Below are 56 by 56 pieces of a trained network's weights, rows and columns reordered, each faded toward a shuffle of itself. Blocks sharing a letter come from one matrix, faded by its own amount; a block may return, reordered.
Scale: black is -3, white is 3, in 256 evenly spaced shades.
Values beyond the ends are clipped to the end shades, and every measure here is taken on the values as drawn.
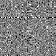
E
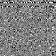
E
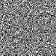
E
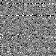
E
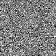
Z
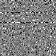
E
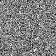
Z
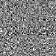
E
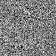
Z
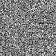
Z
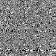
E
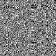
E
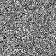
Z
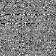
E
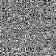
E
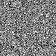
Z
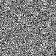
Z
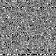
E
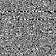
E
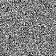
Z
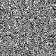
Z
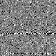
E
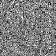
Z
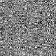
E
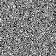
Z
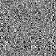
E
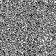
Z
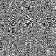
E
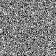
Z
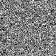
Z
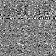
E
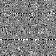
E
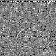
E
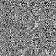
E
